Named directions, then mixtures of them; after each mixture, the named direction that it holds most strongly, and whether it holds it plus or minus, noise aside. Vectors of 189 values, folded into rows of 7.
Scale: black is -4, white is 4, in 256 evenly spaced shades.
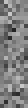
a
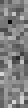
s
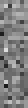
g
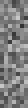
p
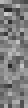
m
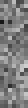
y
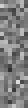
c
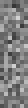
p, plus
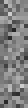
a, plus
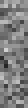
g, plus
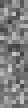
s, plus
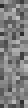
c, minus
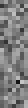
c, minus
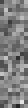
s, plus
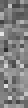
g, minus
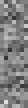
a, minus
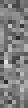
p, plus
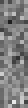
s, plus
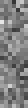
y, minus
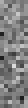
g, plus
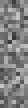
p, plus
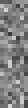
s, plus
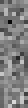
s, plus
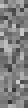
c, plus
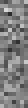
m, minus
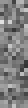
y, minus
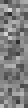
m, minus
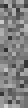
y, minus
